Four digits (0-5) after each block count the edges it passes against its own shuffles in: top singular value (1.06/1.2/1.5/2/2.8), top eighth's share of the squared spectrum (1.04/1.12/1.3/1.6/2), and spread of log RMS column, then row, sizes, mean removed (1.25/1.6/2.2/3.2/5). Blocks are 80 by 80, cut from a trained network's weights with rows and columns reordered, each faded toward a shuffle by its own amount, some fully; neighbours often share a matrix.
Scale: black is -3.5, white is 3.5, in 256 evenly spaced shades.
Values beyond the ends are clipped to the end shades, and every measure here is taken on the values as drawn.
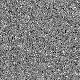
0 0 0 0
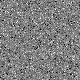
0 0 0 0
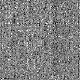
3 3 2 2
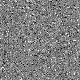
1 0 0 0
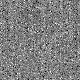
1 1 0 1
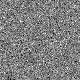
1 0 0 0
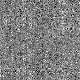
2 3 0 2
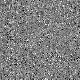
1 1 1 1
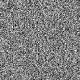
3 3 1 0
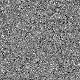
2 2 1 0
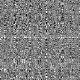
3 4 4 2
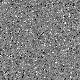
0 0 0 0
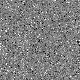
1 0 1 0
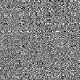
3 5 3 3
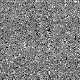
2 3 2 0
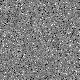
0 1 0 0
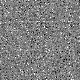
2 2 1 0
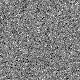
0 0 0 0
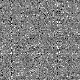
3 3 2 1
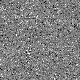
1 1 0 0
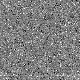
1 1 1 0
